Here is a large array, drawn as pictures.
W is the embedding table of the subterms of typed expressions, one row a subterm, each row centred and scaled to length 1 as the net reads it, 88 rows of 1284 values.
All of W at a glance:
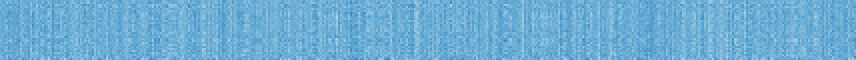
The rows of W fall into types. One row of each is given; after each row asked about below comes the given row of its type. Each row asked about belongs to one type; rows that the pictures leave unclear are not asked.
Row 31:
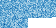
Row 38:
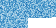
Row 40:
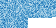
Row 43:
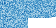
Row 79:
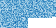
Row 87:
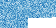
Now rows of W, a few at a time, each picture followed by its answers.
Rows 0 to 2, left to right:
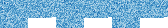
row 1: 31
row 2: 40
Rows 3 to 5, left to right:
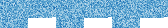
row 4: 40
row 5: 43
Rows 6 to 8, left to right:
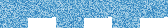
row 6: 38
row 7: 79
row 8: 38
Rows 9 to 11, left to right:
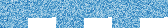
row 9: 40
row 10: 40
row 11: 38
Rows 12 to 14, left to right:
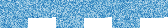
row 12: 31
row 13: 43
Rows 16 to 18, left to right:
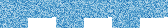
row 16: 38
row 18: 87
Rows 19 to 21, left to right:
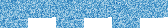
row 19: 38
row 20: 38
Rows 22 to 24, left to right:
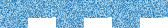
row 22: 38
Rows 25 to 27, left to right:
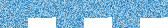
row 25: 40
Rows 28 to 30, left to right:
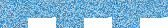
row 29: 40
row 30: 43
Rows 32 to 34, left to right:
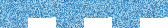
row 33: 31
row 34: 38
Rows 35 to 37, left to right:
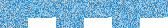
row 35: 40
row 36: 40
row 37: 87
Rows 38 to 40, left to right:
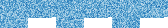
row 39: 38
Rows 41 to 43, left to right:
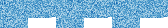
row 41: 43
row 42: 38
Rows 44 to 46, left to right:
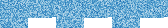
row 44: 31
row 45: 38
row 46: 43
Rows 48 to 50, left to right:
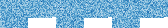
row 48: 79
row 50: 38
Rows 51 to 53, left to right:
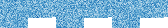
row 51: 87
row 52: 31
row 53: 87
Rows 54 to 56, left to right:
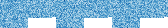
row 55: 31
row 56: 79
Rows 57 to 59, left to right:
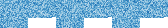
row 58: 40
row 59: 38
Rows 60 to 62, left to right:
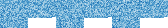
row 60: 40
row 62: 40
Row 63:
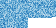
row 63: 40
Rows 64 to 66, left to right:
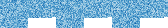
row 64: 38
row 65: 87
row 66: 79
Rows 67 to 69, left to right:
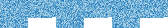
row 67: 40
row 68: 87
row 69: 31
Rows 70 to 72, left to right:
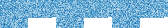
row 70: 31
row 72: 79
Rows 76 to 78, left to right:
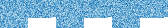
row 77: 43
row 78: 31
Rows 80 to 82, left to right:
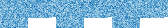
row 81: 43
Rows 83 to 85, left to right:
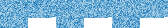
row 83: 43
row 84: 31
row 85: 40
